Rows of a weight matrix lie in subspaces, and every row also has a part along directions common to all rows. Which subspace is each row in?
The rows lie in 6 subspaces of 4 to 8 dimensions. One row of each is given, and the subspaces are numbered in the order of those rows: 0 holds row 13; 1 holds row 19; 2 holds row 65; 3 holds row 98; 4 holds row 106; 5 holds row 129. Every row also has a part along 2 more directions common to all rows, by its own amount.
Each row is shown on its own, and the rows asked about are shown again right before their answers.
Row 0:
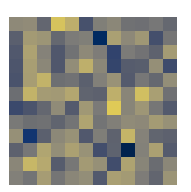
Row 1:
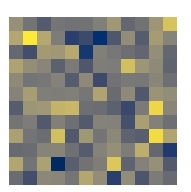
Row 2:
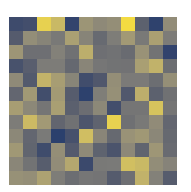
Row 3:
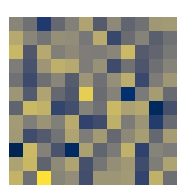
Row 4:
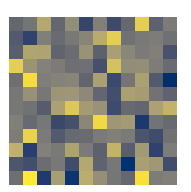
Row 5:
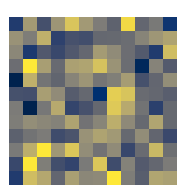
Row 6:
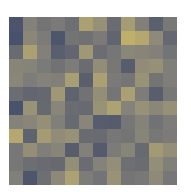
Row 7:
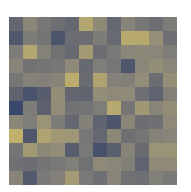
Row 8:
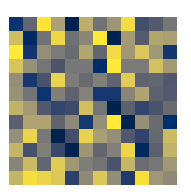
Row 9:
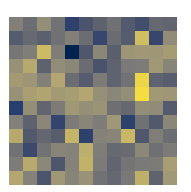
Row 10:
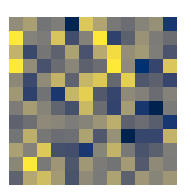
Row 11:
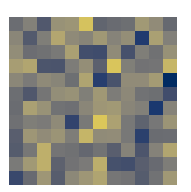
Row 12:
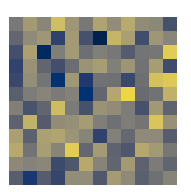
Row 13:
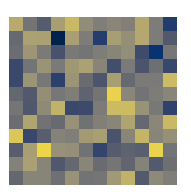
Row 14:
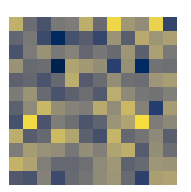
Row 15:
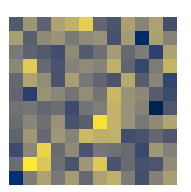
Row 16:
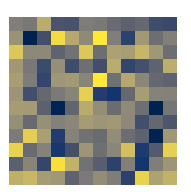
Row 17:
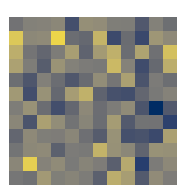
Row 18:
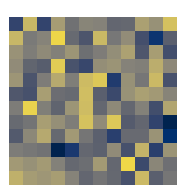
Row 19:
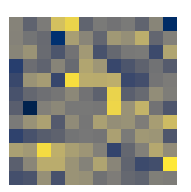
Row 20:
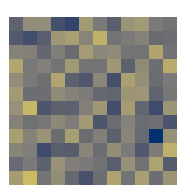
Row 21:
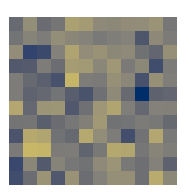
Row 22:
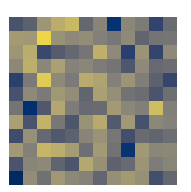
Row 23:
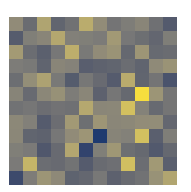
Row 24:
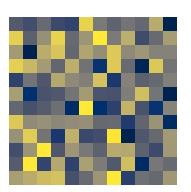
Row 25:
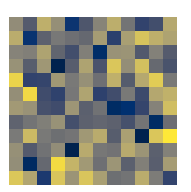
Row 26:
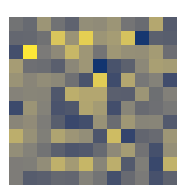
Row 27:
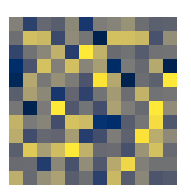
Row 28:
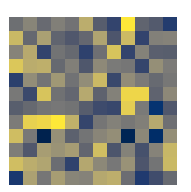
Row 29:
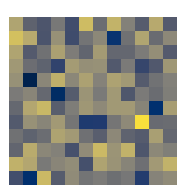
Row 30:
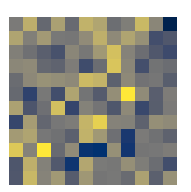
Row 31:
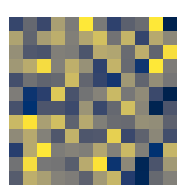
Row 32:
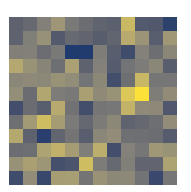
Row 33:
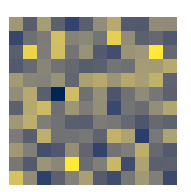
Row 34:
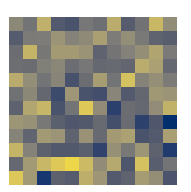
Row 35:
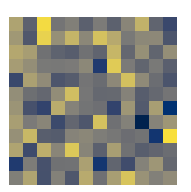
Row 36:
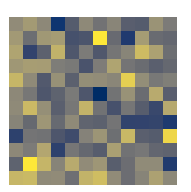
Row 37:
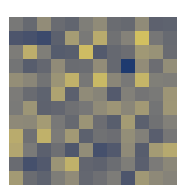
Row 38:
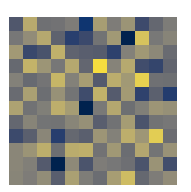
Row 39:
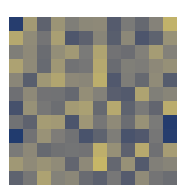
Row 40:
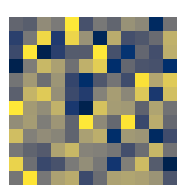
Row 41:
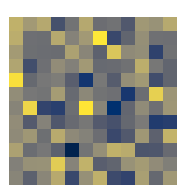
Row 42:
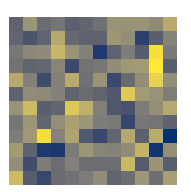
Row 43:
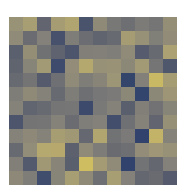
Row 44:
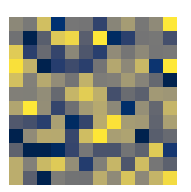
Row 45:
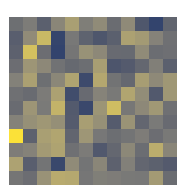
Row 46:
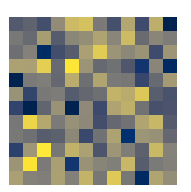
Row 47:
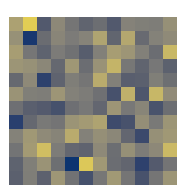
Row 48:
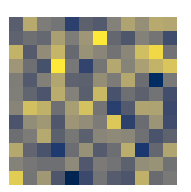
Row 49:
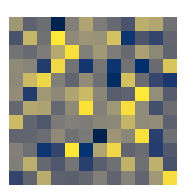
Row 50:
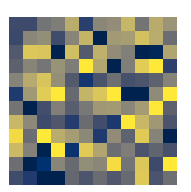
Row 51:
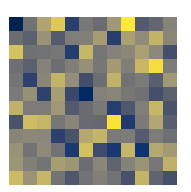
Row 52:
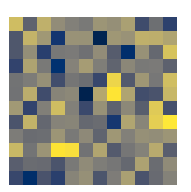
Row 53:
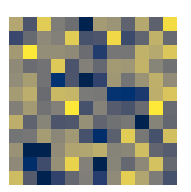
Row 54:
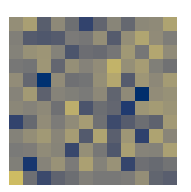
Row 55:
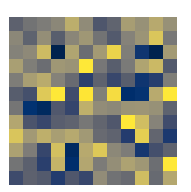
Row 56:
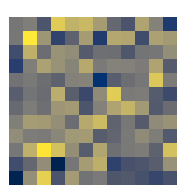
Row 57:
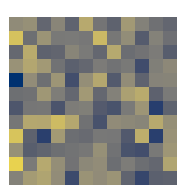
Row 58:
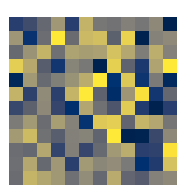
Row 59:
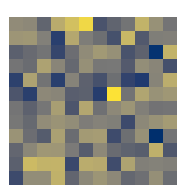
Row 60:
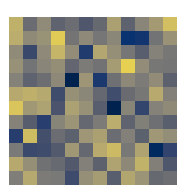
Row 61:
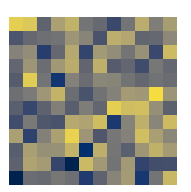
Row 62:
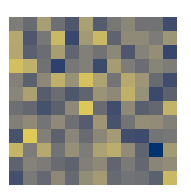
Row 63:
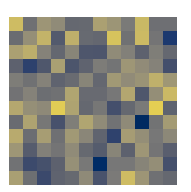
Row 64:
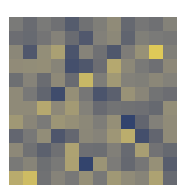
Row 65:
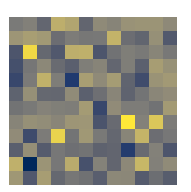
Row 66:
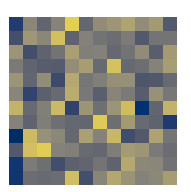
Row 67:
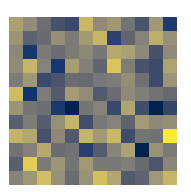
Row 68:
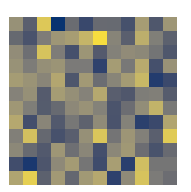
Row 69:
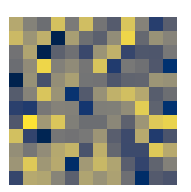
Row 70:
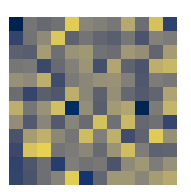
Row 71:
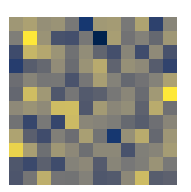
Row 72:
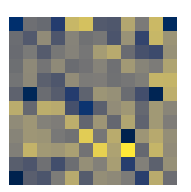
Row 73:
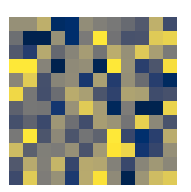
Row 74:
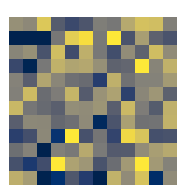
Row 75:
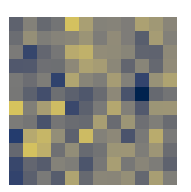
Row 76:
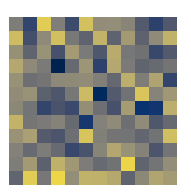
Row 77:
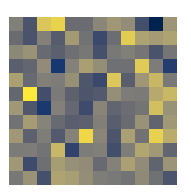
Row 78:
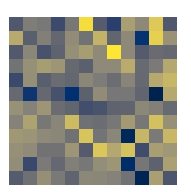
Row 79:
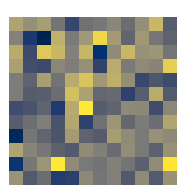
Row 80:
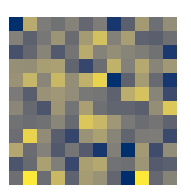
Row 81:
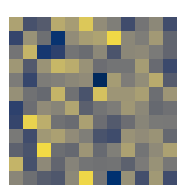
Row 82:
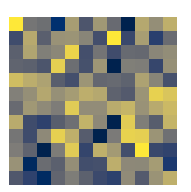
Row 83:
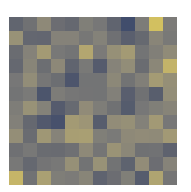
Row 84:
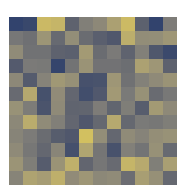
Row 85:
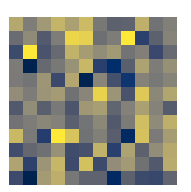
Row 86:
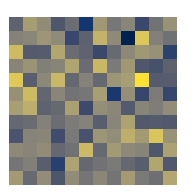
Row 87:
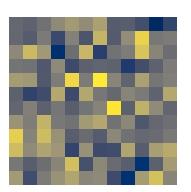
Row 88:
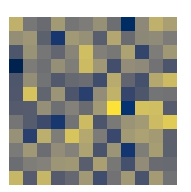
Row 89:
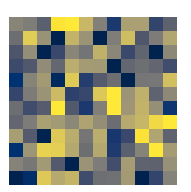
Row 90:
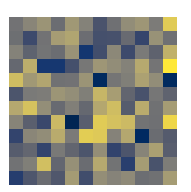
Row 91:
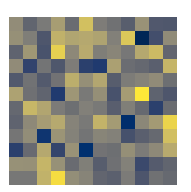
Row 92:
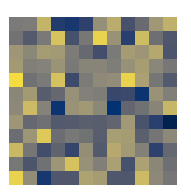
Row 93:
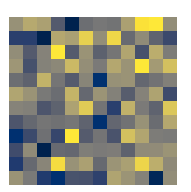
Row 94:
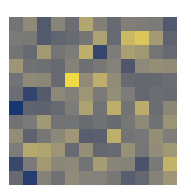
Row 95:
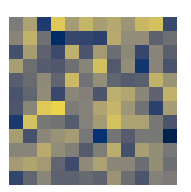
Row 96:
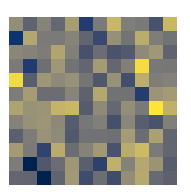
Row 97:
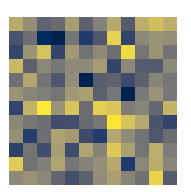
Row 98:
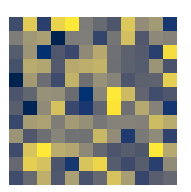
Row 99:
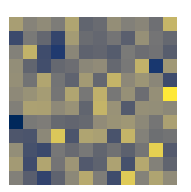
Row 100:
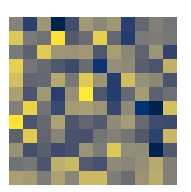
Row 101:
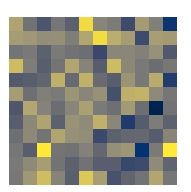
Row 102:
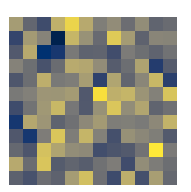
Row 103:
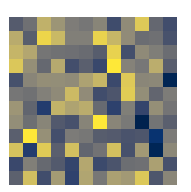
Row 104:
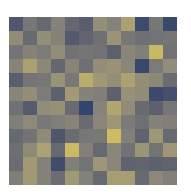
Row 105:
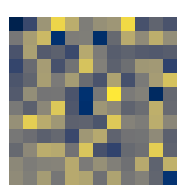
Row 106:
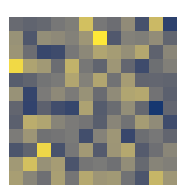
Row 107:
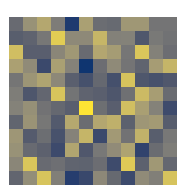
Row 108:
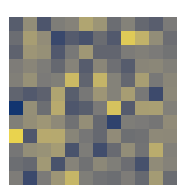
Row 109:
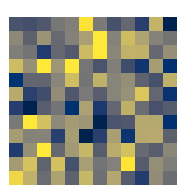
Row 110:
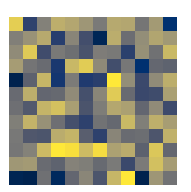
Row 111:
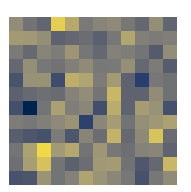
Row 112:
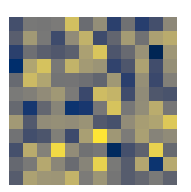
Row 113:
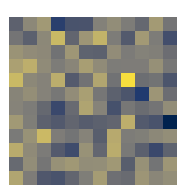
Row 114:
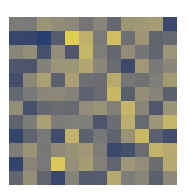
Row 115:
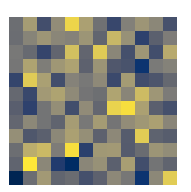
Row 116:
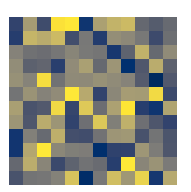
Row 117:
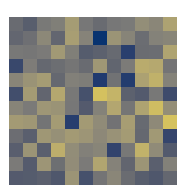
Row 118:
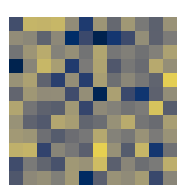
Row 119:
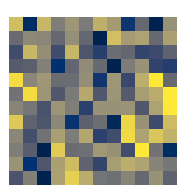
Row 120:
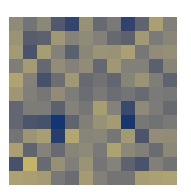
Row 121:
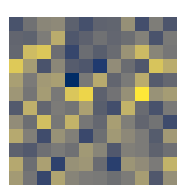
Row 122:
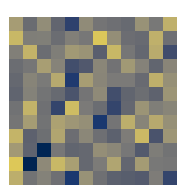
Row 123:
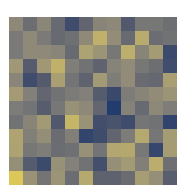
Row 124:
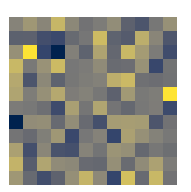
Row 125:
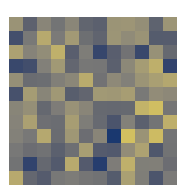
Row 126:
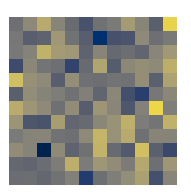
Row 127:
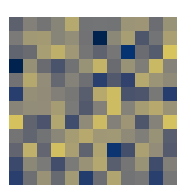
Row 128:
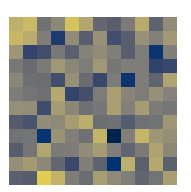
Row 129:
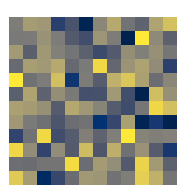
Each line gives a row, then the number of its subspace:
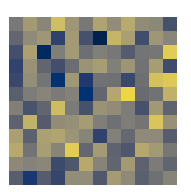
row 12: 0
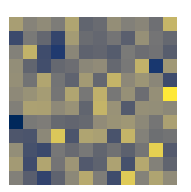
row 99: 4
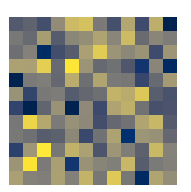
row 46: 4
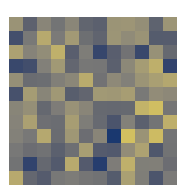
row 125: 0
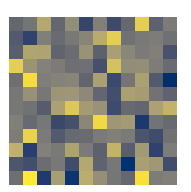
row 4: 0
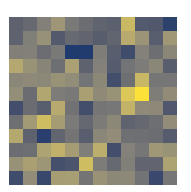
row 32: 2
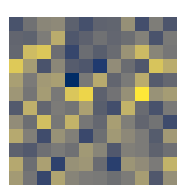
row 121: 2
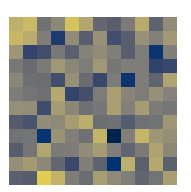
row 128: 5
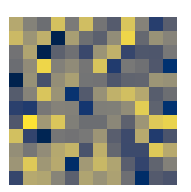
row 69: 2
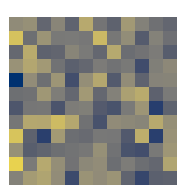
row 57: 2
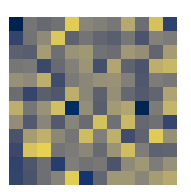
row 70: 2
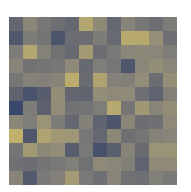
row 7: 1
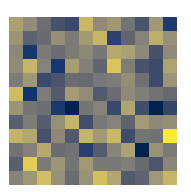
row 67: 0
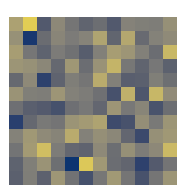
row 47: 3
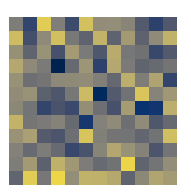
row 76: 3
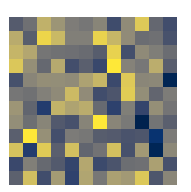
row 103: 0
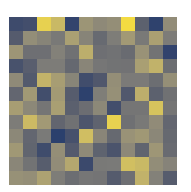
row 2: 3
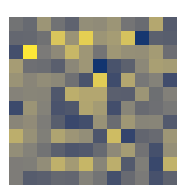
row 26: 5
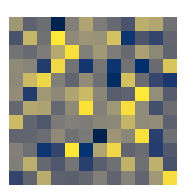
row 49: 3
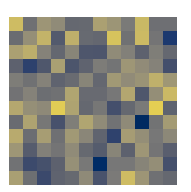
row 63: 0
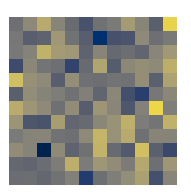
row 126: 4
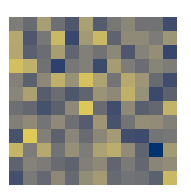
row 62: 0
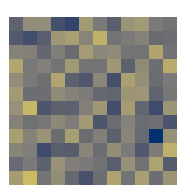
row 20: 1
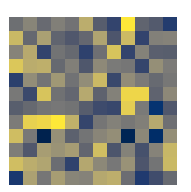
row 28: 2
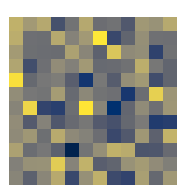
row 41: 5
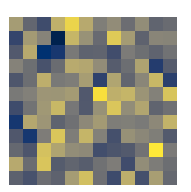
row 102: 4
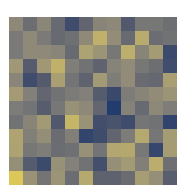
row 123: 4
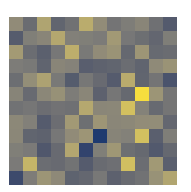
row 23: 3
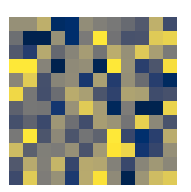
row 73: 0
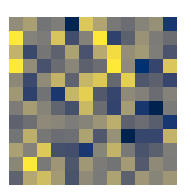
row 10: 0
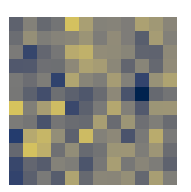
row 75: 2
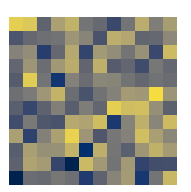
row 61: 3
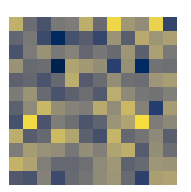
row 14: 0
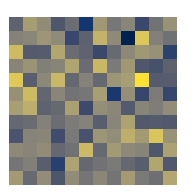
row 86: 5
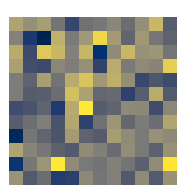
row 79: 1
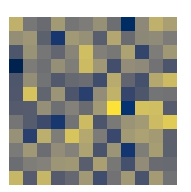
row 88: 2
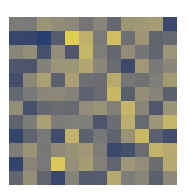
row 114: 1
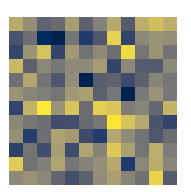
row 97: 0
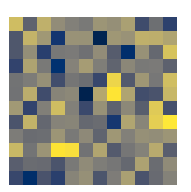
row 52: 0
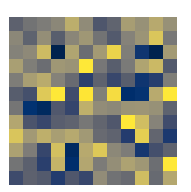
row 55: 5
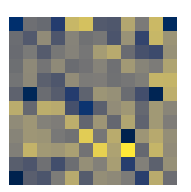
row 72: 2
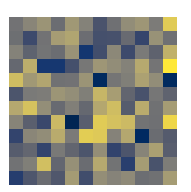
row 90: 4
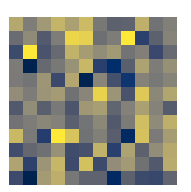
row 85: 5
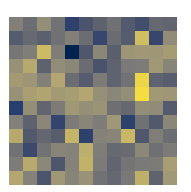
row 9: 2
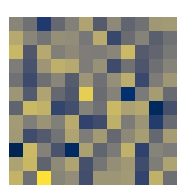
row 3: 0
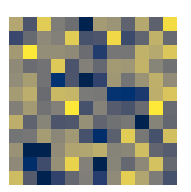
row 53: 0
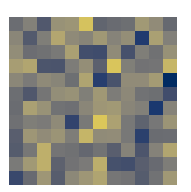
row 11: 4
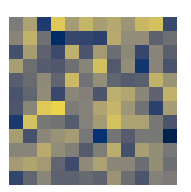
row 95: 0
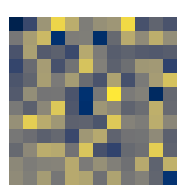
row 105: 3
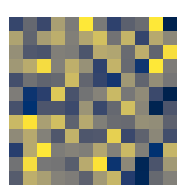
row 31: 4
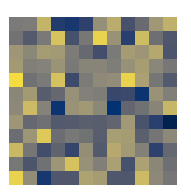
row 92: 5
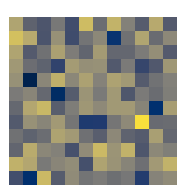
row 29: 0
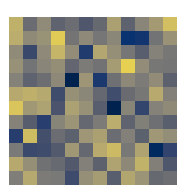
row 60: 1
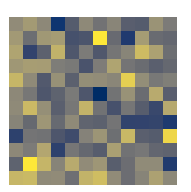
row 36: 5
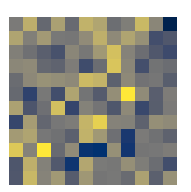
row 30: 0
